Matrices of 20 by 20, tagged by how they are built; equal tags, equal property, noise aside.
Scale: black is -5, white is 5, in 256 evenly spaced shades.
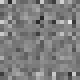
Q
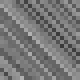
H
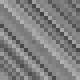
H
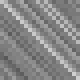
H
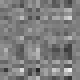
Q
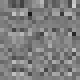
Q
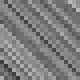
H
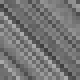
H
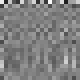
Q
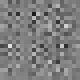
Q
